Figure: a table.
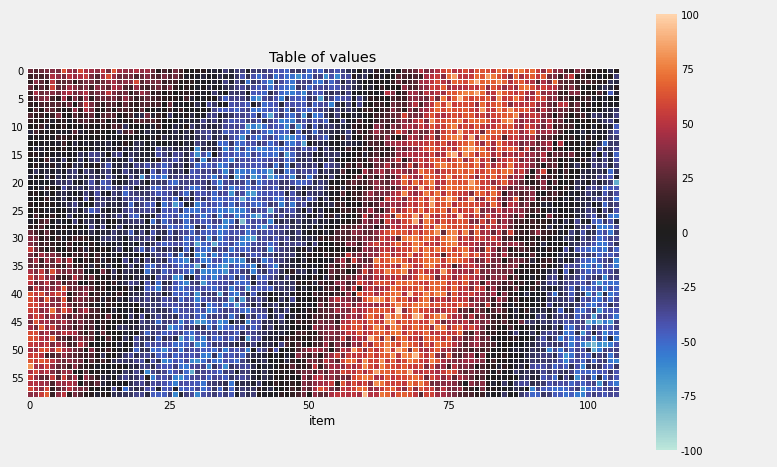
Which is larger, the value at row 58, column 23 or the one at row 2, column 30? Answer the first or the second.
the second
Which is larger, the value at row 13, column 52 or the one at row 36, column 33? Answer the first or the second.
the first
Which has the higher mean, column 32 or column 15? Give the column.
15
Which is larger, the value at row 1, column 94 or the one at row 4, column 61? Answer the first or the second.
the first
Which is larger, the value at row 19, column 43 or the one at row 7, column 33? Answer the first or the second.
the second
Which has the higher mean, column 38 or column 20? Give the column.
20
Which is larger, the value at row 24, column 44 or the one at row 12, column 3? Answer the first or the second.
the second
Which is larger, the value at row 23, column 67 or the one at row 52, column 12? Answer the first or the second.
the first
